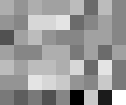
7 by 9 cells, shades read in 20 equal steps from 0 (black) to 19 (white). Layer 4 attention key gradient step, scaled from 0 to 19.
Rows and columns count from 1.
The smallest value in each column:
6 7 9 6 10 0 8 2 9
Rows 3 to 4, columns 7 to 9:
12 12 10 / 12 8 12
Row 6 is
11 11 17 16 15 11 10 15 9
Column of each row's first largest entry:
6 5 3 4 8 3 9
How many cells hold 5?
0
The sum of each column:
76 73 93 88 90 68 75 80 79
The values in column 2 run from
7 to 12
